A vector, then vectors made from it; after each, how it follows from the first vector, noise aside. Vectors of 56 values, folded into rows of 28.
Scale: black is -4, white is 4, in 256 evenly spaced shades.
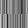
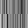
copied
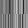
wrapped around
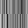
copied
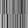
copied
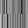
copied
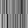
copied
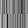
copied
